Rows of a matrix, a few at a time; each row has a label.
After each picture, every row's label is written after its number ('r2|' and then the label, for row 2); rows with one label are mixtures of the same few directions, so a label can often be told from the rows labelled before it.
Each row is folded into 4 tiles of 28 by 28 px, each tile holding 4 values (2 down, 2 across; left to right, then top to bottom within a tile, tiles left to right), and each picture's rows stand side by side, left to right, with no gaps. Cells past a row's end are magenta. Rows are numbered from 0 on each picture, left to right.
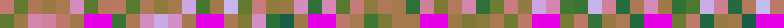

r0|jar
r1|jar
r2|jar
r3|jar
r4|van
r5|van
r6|van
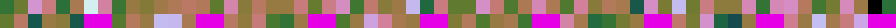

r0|van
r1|jar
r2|jar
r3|jar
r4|van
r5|jar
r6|jar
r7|van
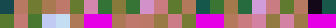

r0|jar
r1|van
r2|van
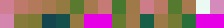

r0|jar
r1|van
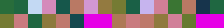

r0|van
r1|van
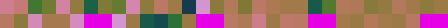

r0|van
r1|jar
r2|van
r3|van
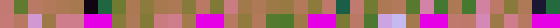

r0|van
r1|jar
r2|jar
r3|jar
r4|van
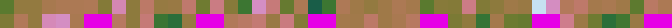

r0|jar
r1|jar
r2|van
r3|van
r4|van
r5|jar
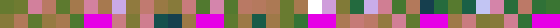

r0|van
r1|jar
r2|van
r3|van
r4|van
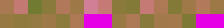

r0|van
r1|van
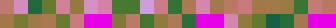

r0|van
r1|van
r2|jar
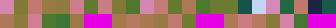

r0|jar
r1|van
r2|van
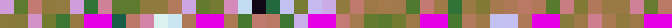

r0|jar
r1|jar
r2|van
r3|jar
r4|jar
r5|jar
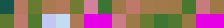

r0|jar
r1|jar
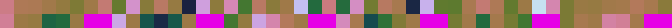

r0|jar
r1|jar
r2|jar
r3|jar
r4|van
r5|jar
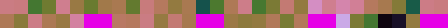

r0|van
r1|van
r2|van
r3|jar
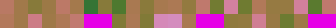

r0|van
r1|jar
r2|jar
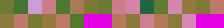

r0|van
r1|van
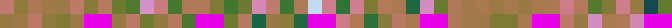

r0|jar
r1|van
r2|van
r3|jar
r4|jar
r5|van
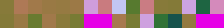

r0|van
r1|jar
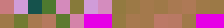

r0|van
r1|jar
